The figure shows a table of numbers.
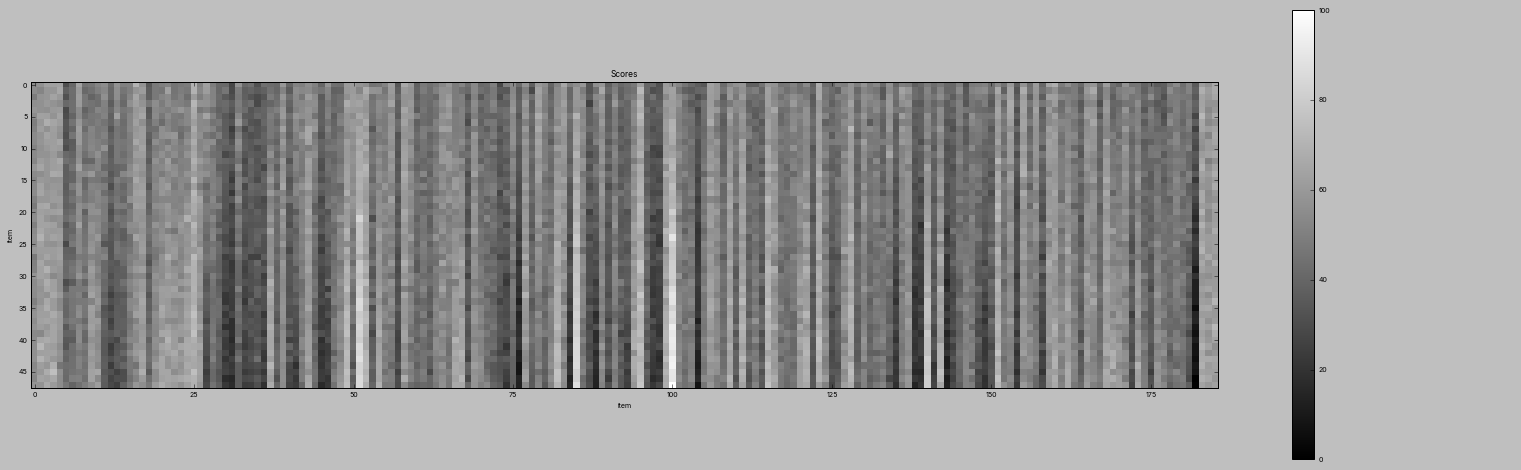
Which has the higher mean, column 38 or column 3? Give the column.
3
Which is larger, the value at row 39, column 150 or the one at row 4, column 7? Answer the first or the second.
the second
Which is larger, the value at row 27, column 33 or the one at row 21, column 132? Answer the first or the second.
the second
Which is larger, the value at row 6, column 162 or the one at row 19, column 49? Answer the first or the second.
the second
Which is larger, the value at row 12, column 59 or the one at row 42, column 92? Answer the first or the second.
the first
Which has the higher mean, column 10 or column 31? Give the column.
10
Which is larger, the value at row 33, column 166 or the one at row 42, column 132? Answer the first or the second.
the first
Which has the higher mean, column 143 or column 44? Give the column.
44
